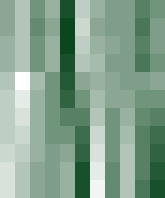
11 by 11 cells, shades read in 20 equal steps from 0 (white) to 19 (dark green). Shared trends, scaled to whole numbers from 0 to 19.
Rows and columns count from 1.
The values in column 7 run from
1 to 9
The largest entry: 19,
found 2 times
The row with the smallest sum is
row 5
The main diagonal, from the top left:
9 6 11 8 17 11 6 11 6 13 18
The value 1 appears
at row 11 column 7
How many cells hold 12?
4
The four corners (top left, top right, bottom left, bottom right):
9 11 3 18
